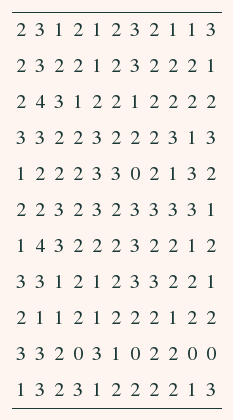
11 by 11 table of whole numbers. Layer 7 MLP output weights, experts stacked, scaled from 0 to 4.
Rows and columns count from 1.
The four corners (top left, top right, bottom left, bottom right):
2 3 1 3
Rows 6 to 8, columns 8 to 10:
3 3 3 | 2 2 1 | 3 2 2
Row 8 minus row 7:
2 -1 -2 0 -1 0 0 1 0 1 -1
